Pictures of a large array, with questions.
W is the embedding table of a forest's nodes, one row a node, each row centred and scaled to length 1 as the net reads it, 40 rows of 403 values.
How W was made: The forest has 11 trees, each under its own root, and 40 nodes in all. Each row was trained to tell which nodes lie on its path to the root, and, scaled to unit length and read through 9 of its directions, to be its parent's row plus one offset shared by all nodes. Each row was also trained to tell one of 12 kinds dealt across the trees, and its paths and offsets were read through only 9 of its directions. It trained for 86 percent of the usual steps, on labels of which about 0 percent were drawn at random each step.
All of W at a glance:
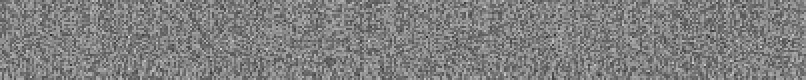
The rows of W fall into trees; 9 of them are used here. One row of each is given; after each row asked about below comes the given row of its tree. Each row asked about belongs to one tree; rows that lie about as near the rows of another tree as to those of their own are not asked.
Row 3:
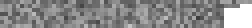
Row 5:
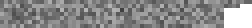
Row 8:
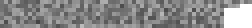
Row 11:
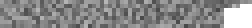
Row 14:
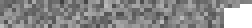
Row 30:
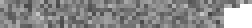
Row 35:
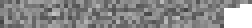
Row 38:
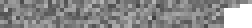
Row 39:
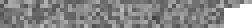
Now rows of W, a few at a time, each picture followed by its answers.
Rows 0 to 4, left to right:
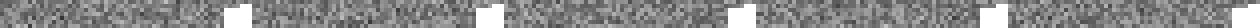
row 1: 14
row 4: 30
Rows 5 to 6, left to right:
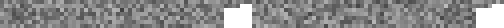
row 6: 5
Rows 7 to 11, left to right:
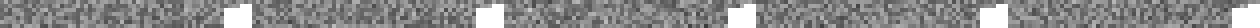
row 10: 30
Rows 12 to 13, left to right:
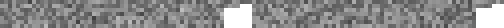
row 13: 5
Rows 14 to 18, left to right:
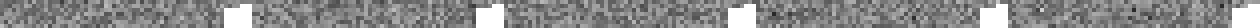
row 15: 3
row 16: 5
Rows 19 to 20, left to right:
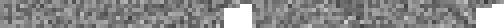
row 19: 38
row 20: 3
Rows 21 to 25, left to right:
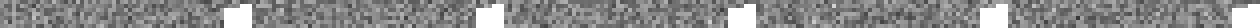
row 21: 38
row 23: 3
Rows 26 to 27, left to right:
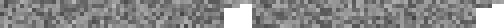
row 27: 11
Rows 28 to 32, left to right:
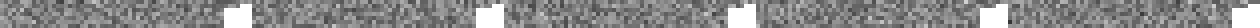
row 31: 35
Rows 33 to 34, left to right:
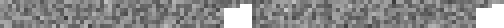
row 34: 11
